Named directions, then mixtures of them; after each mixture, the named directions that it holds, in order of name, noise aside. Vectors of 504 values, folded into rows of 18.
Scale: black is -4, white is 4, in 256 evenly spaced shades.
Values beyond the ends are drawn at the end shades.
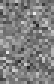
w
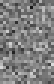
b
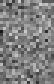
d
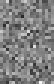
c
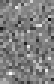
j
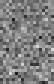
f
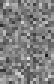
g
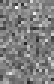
j, w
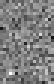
f, j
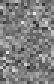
w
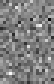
j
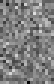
d, j, w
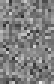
c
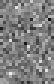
j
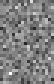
f, j, w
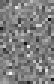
j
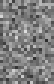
d, f, g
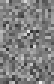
c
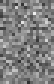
j, w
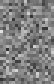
c, f, w
